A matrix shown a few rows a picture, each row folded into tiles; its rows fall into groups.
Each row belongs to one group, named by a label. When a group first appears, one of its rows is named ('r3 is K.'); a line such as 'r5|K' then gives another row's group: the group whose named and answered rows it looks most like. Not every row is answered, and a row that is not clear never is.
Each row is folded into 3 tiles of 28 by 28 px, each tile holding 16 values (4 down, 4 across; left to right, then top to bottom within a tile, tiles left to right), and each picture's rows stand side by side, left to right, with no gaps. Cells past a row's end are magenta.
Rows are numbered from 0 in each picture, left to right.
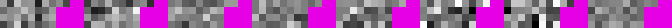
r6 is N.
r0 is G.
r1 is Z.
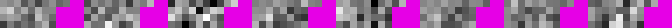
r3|N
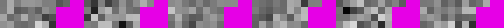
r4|Z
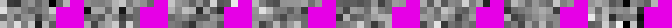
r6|N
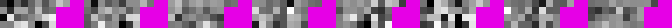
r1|G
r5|G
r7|Z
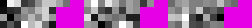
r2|N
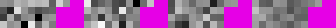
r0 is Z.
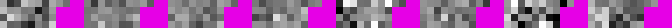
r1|G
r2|N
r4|N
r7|N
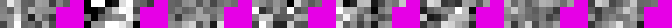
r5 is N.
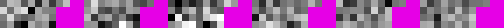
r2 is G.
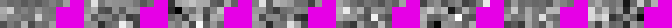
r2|Z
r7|N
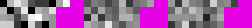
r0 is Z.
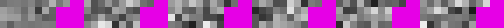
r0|N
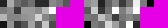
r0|Z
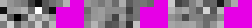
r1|N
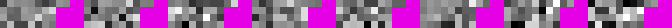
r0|Z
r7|Z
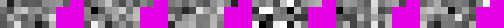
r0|G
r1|Z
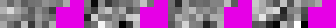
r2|G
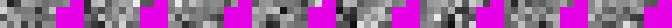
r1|N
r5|N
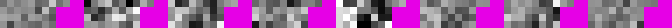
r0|N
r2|N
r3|Z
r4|N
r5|N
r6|N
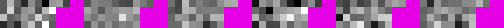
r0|Z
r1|Z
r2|G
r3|Z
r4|G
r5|G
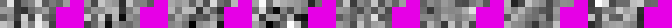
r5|Z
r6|N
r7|N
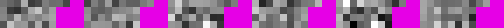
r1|Z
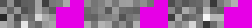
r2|G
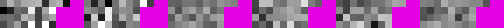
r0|Z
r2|G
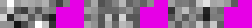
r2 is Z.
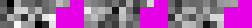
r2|G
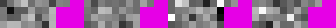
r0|Z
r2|N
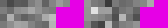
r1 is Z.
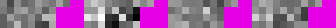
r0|G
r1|N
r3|N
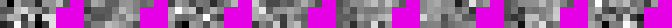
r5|N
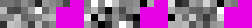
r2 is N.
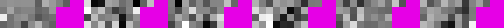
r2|G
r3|N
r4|G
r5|N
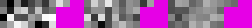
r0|G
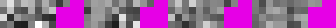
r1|N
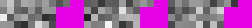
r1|G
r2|Z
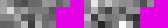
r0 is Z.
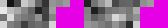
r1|Z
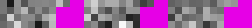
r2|G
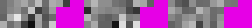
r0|N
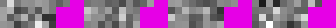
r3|G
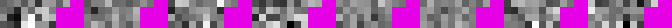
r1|Z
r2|N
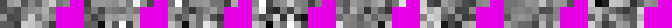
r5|N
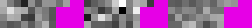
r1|N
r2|G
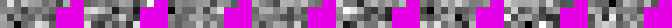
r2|Z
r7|G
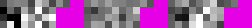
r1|Z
